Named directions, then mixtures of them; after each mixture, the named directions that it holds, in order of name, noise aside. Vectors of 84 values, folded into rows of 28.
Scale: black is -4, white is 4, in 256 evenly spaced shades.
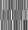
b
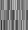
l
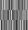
b, l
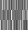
b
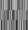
b, l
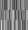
l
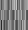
l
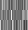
b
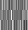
b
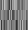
b, l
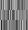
b, l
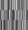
l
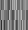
l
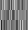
b, l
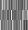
b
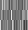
b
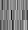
b, l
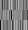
b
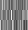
b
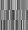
l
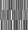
b
